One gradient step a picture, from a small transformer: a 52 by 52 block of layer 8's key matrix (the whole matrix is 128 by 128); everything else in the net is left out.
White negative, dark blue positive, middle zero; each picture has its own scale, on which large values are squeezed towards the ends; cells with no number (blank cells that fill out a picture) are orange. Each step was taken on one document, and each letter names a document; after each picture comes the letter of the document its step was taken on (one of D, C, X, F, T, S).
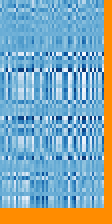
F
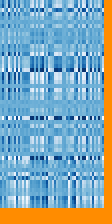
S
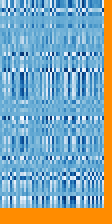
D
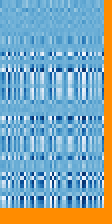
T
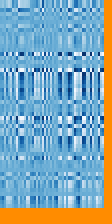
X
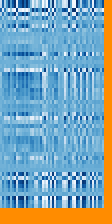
T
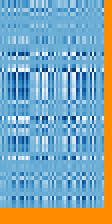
T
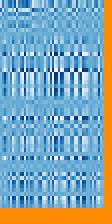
T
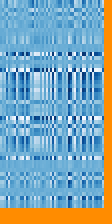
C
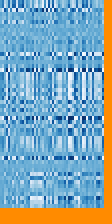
F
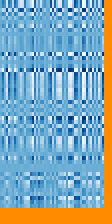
F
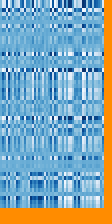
X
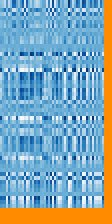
C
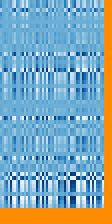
S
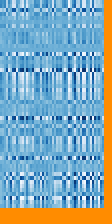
D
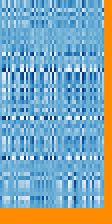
D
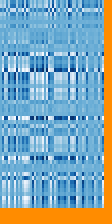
S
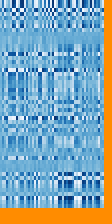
X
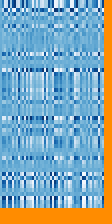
X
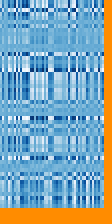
S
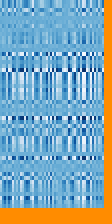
C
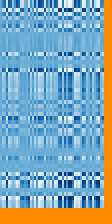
X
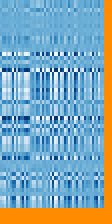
D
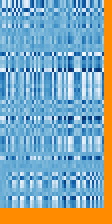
F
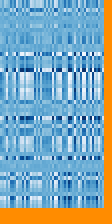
C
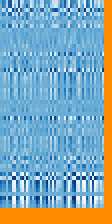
D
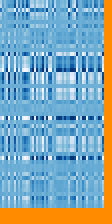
S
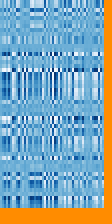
X
